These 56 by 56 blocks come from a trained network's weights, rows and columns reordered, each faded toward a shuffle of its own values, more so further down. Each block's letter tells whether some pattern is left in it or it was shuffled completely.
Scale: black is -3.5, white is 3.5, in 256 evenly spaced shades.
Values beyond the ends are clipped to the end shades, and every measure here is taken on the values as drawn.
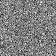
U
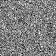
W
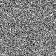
U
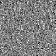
W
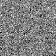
W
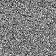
U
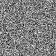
U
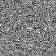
W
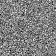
U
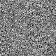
W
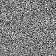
W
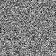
W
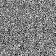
U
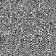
W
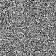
W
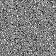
U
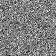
U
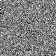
U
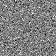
U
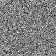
W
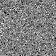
U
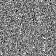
U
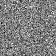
U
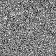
U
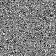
U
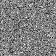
U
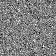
U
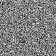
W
